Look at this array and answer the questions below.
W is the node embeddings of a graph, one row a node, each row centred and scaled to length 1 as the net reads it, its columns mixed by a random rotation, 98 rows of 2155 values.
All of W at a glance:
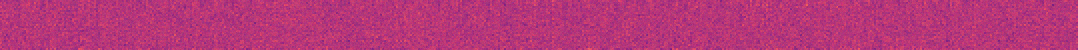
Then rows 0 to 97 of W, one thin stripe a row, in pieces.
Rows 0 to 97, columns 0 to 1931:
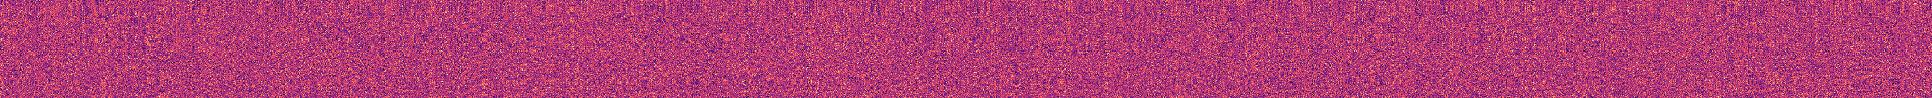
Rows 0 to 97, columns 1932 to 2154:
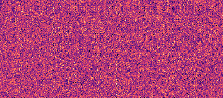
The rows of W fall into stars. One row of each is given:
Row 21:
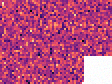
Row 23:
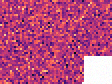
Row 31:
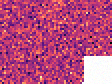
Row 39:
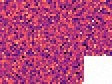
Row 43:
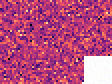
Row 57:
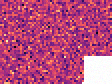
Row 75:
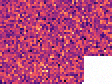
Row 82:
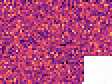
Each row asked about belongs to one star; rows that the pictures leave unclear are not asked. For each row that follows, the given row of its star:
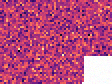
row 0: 75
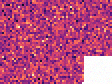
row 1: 21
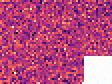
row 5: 39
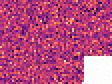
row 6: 21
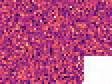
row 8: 21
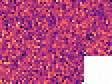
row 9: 82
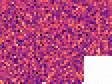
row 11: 82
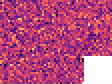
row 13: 39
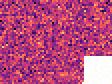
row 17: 31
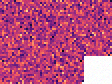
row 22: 43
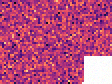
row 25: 39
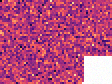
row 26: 43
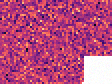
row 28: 21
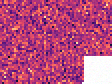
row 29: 21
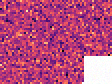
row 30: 43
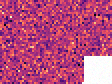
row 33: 23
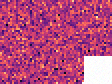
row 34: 21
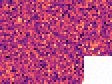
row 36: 82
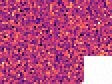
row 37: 57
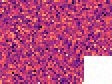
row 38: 39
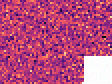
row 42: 57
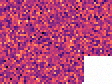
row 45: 43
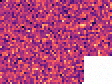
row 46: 82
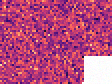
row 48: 82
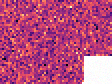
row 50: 21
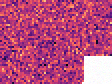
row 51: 23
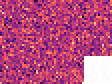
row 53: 31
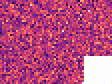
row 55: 31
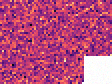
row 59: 43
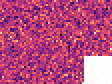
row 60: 39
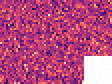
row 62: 82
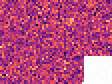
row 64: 23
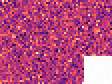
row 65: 39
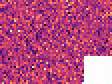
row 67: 43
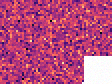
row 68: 31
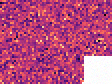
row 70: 39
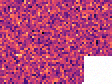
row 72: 23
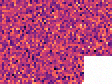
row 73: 21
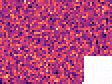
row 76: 75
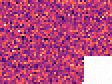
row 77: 43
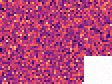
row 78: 43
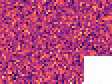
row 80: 39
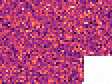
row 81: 23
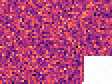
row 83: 23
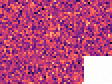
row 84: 31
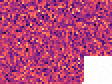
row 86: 21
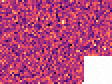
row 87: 39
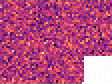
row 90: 43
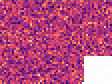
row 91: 31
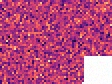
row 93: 75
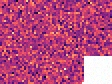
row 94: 23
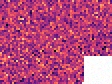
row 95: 75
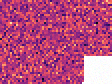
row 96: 57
